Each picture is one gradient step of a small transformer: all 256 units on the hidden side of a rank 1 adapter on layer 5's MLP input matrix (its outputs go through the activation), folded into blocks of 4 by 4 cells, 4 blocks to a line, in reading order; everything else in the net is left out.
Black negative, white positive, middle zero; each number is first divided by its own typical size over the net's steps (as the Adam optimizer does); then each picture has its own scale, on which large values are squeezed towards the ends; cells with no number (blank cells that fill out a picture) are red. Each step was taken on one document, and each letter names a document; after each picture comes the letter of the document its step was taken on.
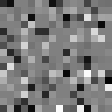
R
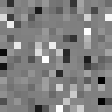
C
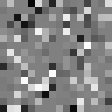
R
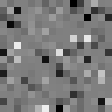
C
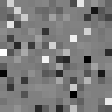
C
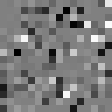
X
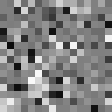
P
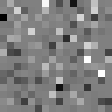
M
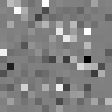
M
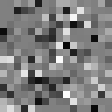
P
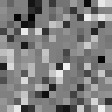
R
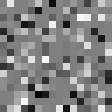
R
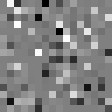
M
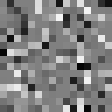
R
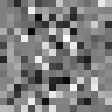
P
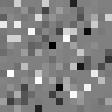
M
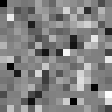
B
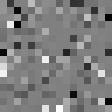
C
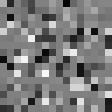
B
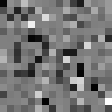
B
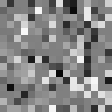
R
